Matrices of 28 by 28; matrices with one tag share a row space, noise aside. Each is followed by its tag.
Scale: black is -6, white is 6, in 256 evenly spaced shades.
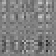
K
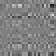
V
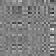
V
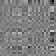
V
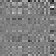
V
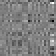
V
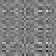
K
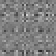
K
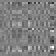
V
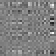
V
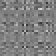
K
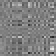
V
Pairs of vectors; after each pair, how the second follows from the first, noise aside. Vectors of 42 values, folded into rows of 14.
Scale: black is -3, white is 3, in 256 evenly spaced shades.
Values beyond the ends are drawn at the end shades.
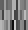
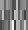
negated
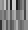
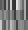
negated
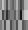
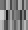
reversed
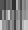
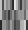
sign-scrambled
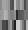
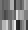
negated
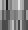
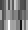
reversed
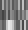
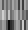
negated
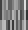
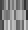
sign-scrambled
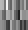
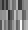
reversed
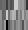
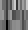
sign-scrambled
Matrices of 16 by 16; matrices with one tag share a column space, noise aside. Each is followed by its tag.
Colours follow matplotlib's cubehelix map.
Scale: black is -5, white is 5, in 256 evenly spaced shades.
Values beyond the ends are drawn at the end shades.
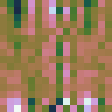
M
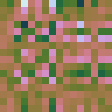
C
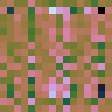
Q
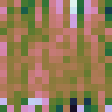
M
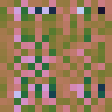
Q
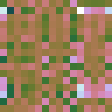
Q
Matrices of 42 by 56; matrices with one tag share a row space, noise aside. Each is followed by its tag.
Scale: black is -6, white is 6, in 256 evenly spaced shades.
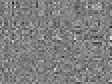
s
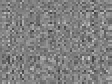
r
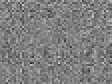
r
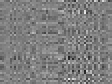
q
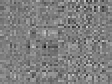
q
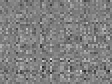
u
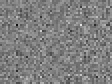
u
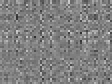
u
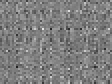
u
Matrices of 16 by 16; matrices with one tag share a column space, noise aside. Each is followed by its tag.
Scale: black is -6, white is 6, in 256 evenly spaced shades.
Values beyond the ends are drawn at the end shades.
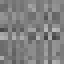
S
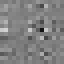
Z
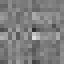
S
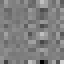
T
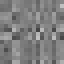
S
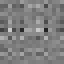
Z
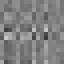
S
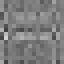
S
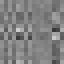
S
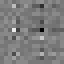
Z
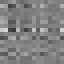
Z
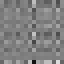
T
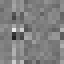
S
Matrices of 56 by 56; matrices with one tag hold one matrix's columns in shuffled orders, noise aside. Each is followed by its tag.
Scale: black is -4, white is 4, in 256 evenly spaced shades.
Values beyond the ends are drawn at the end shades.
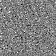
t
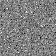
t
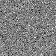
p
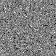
t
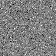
p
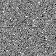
t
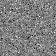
t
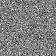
p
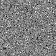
t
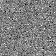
p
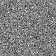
t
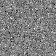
p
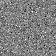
t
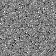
t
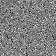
p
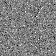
t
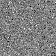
p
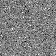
p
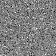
p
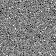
p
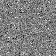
p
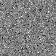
t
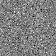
t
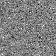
p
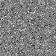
t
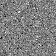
t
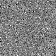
p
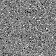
p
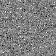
t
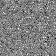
p
